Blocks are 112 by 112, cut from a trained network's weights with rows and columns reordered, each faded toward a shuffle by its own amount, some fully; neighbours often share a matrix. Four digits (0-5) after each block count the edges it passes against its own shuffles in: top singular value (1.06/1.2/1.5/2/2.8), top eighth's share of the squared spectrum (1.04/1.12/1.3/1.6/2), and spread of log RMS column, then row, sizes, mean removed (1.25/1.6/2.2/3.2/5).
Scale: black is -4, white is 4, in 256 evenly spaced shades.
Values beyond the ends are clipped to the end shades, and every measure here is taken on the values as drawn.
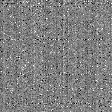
3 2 0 2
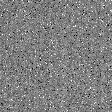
1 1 0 0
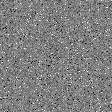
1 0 0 0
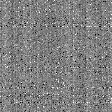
3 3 0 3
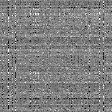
4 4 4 1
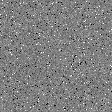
0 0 0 0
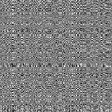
5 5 3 4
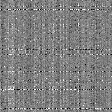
4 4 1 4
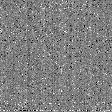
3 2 0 2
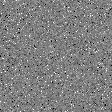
0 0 0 0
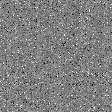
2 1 0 1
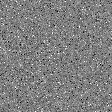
0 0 0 0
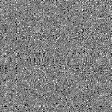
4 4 2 2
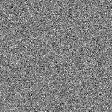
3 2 1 0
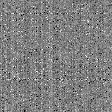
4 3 1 2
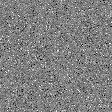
1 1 0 0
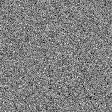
2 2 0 0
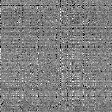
4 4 3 2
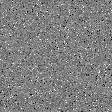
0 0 0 0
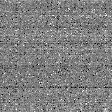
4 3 2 1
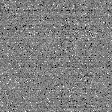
3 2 1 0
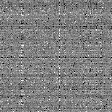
4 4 3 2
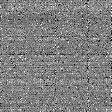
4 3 2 1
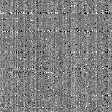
4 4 2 3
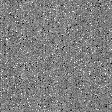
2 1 0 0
